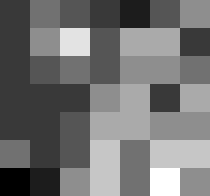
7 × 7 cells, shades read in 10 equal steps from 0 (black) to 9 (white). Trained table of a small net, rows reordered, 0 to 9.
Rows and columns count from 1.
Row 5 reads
2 2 3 6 6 5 5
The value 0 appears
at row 7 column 1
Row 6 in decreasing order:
7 7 7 4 4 3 2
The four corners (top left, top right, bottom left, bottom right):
2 5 0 5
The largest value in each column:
4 5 8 7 6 9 7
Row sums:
20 32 26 25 29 34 31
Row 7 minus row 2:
-2 -4 -3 4 -2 3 3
